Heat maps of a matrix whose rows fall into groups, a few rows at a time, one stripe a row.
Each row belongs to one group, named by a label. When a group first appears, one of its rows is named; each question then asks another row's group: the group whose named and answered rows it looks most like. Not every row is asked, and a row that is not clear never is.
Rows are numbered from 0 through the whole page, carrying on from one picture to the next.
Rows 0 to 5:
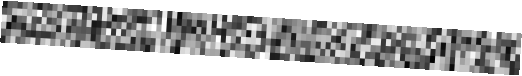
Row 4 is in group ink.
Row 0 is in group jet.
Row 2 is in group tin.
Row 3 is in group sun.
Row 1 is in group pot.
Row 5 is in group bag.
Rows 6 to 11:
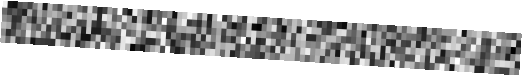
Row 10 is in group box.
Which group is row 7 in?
box
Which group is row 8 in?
sun
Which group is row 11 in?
ink
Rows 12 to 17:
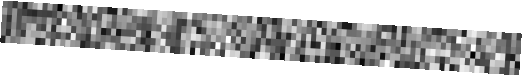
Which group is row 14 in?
pot
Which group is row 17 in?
bag
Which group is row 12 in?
sun
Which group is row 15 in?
bag
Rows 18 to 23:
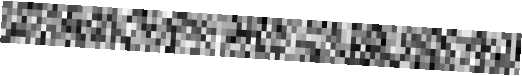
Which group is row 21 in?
ink
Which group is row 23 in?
jet
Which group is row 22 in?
sun
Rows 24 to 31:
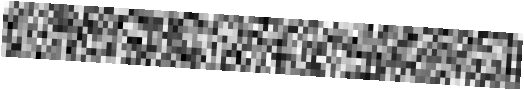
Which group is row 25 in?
pot
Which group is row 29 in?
pot
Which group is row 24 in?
tin
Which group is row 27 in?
sun
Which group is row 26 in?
box
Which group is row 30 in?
tin
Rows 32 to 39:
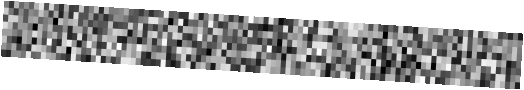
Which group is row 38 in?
box
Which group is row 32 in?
pot
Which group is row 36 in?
pot
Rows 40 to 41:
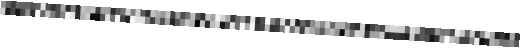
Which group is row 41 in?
sun
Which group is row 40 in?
ink
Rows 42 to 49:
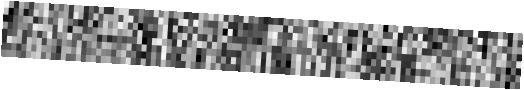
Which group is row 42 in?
tin
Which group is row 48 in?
pot
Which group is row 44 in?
jet
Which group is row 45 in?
box
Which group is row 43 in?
box
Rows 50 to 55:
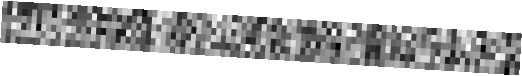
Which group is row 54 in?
pot
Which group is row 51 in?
bag
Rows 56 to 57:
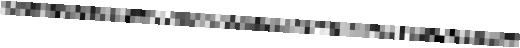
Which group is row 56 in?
ink
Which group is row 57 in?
tin
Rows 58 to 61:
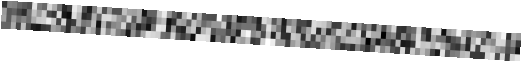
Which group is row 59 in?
box
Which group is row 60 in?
pot
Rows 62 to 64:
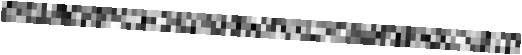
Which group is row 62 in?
sun
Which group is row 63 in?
box
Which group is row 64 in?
jet
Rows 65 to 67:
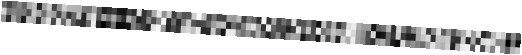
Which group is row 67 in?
bag
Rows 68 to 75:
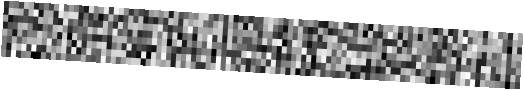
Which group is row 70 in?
sun
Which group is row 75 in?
ink
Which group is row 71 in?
jet
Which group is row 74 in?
jet
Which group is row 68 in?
jet
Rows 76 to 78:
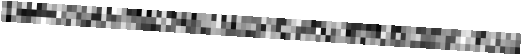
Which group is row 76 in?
jet
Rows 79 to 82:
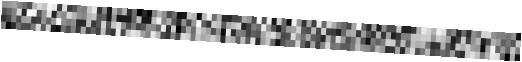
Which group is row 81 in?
jet
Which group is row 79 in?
pot
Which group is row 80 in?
bag
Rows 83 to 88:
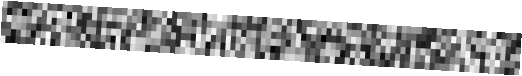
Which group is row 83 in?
ink
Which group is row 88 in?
sun
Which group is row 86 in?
jet
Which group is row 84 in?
box
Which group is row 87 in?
sun
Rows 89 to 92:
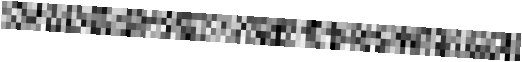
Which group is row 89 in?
tin
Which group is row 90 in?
bag
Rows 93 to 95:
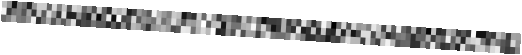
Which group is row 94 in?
sun
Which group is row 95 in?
bag
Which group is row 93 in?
tin
